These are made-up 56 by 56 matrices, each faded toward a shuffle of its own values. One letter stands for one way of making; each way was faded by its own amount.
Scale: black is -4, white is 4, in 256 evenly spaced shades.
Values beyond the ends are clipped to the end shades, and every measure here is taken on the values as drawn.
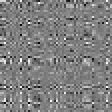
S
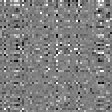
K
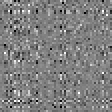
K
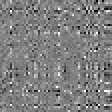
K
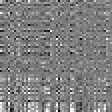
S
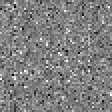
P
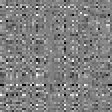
K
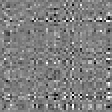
S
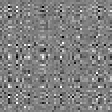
S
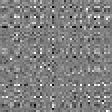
K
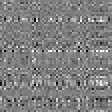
S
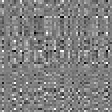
S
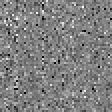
P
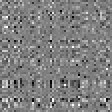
K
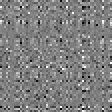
K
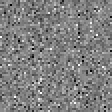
P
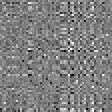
K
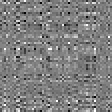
S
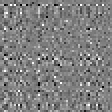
K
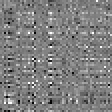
K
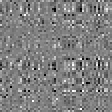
K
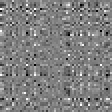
K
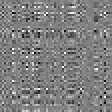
S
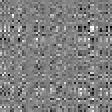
S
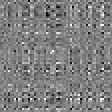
S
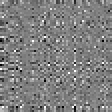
K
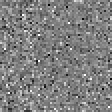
P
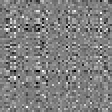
K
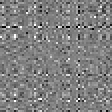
K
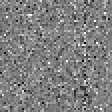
P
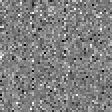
P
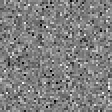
P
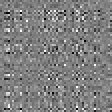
S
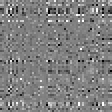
K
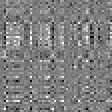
S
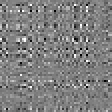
S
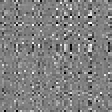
K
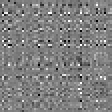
S
